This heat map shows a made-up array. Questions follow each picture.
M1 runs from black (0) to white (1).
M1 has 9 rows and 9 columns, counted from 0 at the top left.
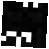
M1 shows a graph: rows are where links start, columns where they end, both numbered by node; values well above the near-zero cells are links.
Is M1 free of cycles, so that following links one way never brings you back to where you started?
yes
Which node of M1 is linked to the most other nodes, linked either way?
node 6
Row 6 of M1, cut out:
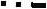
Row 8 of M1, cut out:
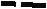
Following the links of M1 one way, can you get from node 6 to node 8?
no
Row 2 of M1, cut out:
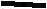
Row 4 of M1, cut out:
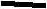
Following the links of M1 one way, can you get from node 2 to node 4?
no
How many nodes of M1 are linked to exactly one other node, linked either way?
3
